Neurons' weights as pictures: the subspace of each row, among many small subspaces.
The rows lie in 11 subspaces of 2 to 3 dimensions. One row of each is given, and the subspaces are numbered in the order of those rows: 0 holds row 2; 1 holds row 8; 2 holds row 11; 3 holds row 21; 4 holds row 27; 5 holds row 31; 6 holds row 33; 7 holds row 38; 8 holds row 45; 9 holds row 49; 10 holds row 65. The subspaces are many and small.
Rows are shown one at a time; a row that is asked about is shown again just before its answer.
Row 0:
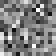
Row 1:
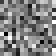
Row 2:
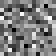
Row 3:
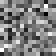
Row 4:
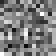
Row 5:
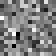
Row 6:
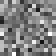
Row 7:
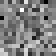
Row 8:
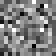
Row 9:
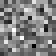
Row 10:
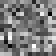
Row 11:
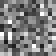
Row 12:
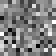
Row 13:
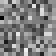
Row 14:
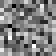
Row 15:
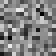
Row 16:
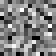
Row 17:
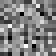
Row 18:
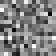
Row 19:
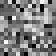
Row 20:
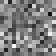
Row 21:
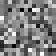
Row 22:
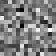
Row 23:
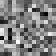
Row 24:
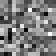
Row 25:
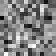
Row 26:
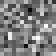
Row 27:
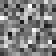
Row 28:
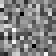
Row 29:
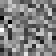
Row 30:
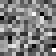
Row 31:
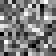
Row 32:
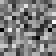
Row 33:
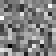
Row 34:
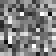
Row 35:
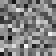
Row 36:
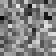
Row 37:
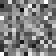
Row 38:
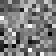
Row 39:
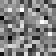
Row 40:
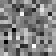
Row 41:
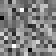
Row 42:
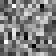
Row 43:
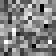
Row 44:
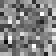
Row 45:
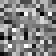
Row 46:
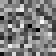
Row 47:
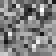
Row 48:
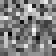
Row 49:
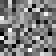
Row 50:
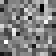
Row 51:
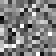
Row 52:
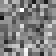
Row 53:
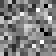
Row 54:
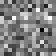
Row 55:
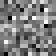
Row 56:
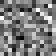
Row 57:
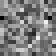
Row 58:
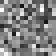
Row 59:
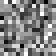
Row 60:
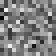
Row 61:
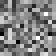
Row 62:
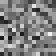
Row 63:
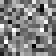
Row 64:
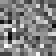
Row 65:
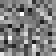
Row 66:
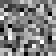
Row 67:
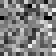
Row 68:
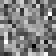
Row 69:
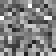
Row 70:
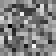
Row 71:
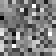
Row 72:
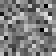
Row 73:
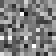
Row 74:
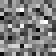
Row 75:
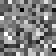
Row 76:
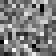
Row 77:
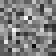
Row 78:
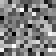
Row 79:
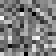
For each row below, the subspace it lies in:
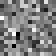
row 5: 7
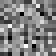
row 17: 10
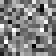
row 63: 1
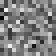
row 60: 6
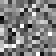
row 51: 7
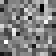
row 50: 1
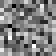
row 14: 5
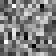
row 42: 5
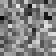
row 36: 4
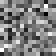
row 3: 7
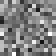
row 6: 9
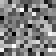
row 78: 3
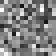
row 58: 1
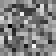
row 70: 5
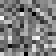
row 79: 10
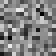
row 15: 8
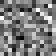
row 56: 0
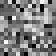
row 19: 0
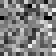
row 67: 4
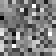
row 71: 7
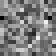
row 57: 4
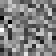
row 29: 6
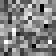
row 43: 0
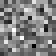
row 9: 0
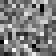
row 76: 5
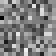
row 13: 6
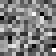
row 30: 2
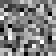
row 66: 6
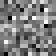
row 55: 0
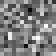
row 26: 4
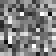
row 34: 2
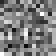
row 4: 8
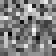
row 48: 4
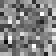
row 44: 2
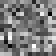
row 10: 2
